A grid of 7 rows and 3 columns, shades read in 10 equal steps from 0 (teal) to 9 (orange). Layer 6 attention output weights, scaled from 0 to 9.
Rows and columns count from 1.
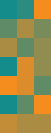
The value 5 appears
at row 3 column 3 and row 4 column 3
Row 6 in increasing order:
0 3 9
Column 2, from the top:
1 6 3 8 8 3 6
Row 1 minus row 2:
-3 -5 5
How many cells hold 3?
4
